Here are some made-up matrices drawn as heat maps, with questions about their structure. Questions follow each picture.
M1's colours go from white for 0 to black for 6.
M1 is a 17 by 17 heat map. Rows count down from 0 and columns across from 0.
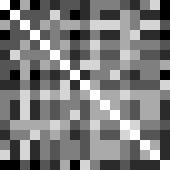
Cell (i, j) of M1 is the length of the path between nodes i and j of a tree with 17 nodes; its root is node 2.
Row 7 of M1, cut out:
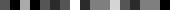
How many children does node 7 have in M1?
0
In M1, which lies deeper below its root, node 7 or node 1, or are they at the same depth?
node 1
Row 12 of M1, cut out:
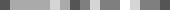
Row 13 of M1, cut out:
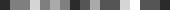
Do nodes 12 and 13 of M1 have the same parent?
no
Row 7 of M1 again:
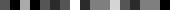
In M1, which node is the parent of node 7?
11
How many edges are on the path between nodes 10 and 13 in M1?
4
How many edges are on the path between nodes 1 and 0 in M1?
6
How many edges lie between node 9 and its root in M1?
1
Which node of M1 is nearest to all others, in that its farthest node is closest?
9
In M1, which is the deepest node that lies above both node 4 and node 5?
9
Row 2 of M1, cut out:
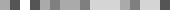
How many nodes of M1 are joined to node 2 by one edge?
5
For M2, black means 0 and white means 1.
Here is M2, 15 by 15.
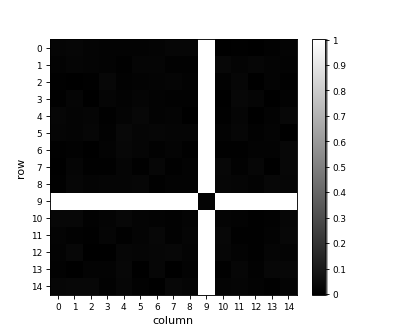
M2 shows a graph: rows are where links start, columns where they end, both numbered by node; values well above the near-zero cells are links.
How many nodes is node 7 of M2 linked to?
1
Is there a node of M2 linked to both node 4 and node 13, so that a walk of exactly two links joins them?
yes
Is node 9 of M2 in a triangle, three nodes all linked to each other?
no
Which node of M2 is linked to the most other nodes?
node 9
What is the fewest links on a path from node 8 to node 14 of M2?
2
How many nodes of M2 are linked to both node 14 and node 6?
1
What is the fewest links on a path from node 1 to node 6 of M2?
2
